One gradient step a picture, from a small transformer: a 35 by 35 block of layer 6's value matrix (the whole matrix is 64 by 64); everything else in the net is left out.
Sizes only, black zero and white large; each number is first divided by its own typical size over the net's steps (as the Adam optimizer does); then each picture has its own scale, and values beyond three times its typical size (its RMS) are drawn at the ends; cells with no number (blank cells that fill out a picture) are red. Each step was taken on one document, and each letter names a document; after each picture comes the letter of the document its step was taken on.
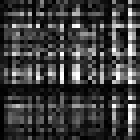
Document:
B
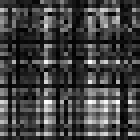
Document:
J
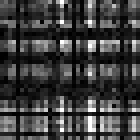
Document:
J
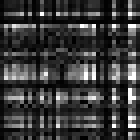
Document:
B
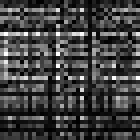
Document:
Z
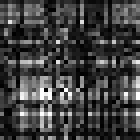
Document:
Z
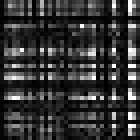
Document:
B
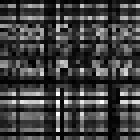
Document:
Z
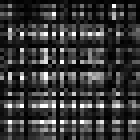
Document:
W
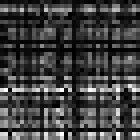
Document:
J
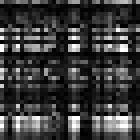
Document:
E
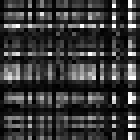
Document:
B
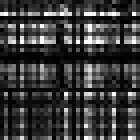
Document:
J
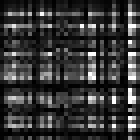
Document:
B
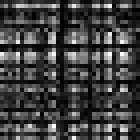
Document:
E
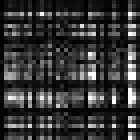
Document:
B
